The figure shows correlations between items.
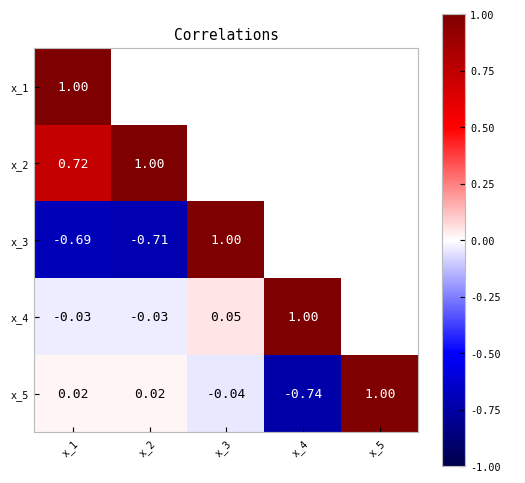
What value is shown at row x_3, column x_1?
-0.69
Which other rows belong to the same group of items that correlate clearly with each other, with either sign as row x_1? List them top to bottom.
x_2, x_3
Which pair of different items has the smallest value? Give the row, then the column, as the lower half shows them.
x_5, x_4
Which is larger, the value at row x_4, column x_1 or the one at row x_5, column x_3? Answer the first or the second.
the first
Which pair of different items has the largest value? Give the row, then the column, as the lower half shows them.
x_2, x_1
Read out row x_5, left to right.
0.02 0.02 -0.04 -0.74 1.00
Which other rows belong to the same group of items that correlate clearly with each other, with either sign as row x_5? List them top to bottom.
x_4
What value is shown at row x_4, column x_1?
-0.03
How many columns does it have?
5
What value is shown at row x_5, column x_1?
0.02
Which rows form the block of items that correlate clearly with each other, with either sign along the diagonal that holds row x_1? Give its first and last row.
x_1 to x_3
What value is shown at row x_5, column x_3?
-0.04
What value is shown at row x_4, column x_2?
-0.03
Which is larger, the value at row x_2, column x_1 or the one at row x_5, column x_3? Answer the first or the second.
the first
